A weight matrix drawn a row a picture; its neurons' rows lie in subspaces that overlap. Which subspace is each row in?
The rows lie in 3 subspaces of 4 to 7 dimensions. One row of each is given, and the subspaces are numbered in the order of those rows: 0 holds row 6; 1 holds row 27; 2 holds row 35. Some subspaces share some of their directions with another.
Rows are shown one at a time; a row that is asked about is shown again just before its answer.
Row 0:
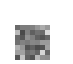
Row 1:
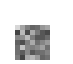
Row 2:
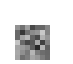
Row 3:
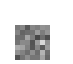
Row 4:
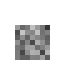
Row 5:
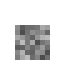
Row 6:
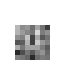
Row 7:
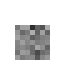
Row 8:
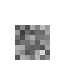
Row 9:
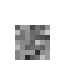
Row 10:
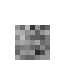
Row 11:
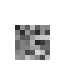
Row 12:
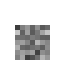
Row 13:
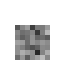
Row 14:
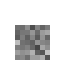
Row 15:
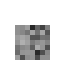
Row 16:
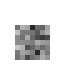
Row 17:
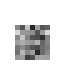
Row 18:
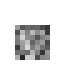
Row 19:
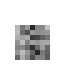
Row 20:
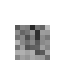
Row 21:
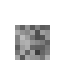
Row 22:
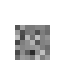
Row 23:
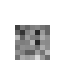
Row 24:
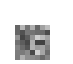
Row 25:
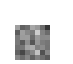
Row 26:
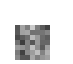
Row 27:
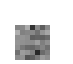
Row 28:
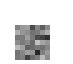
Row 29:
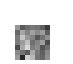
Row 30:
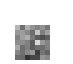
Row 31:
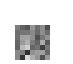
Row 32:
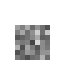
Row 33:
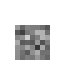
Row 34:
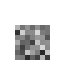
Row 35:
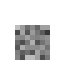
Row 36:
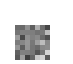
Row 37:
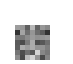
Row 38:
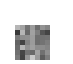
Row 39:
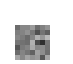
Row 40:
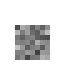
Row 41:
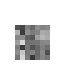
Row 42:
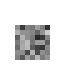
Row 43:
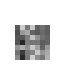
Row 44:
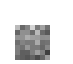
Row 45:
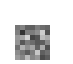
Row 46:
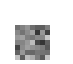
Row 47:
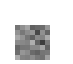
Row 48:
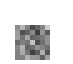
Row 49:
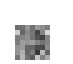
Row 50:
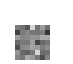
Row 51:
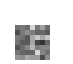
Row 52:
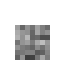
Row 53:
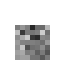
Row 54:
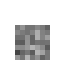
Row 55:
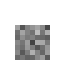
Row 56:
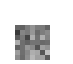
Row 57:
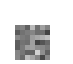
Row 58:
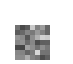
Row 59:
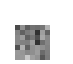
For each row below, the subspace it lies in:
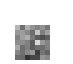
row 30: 0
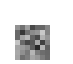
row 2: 0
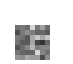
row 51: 1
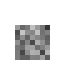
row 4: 2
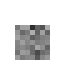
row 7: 1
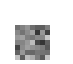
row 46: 1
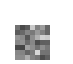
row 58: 2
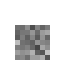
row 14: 0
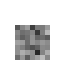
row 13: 0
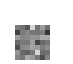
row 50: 0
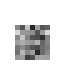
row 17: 1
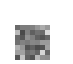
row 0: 1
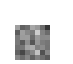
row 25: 0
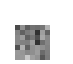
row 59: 0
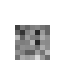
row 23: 0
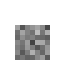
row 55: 1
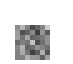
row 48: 2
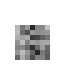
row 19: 2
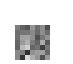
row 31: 1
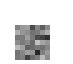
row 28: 2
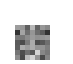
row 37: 2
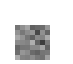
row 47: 1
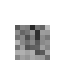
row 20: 0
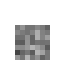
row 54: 0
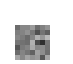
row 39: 1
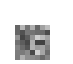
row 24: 1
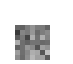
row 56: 0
